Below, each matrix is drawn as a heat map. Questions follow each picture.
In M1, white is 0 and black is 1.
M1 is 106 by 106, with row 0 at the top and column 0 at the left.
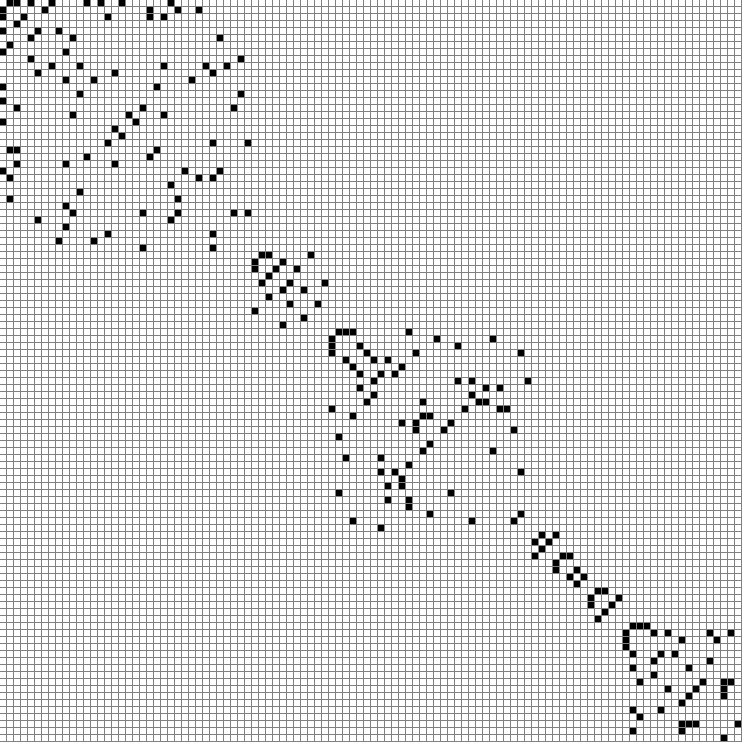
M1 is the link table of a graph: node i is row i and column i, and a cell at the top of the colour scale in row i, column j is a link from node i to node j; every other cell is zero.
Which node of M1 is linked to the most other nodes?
node 0
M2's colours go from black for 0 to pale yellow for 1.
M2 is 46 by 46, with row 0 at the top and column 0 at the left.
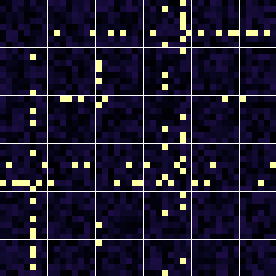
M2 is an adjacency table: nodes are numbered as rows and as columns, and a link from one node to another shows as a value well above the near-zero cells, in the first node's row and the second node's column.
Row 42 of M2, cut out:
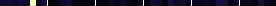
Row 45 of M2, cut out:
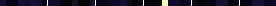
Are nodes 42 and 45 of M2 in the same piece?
no
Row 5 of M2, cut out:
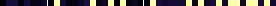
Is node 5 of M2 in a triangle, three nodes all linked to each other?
no
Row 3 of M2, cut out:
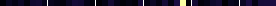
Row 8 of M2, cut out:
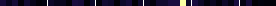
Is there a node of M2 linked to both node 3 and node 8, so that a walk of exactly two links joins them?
yes
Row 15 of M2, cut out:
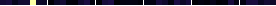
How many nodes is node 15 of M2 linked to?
1
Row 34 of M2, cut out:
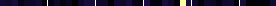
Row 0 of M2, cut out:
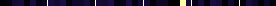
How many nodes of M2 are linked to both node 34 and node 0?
1
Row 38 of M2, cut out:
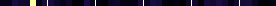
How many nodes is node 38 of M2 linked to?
1
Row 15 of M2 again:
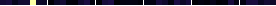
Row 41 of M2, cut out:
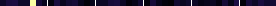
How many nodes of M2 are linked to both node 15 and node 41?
1
